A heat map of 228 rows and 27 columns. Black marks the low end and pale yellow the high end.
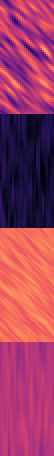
It is made of 4 by 1 panels. Panel 1,1: middling, slanting down to the right, strong in contrast. Panel 2,1: very low, streaked downward, faint in contrast. Panel 3,1: high, slanting down to the right, faint in contrast. Panel 4,1: middling, streaked downward, faint in contrast.
